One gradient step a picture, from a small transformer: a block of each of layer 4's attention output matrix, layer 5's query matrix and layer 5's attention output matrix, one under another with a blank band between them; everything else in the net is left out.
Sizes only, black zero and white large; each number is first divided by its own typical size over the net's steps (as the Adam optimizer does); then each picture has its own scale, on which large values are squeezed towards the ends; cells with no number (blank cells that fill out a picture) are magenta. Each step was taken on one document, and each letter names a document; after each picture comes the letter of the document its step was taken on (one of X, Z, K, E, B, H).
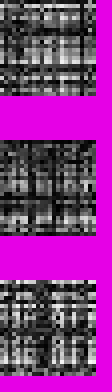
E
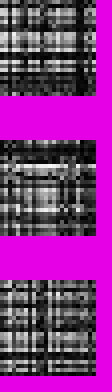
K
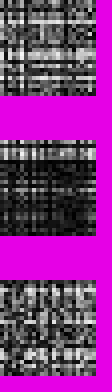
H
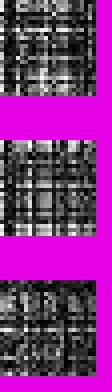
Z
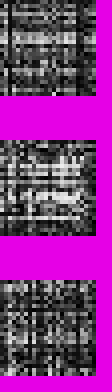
K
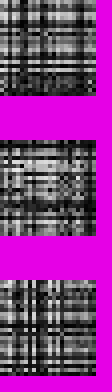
K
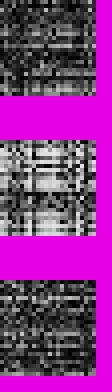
K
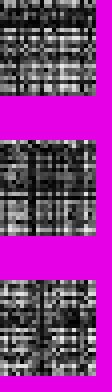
E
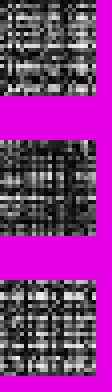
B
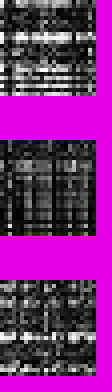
Z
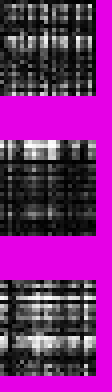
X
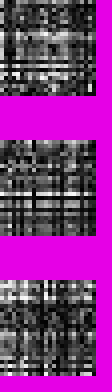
Z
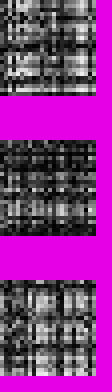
B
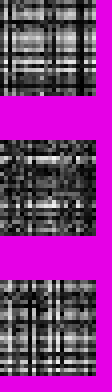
K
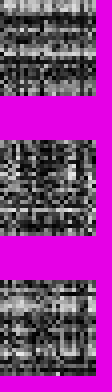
E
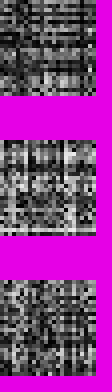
E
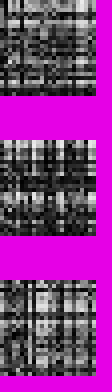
B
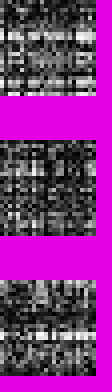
H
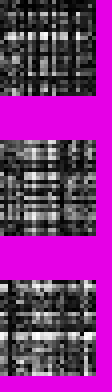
X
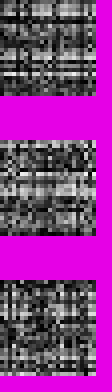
E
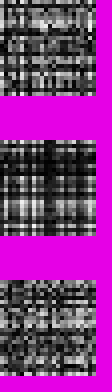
H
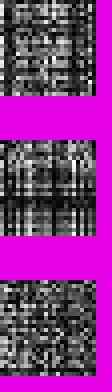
Z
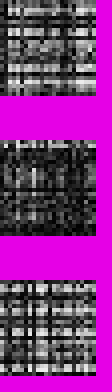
B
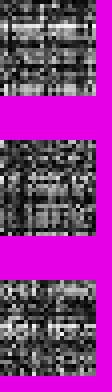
K
